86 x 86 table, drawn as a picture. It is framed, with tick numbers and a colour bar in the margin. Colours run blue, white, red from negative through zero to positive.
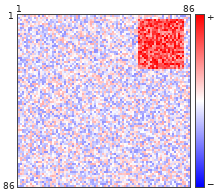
The top right is the ninth with the highest average. There are no regular stripes. In the top right lies a patch that is higher than the rest. The halves do not mirror each other.
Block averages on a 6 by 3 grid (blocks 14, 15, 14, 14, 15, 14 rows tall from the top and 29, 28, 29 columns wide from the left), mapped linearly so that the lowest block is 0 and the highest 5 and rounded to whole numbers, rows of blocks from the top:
0 0 5 | 0 0 5 | 0 0 0 | 0 0 0 | 0 0 0 | 0 0 0
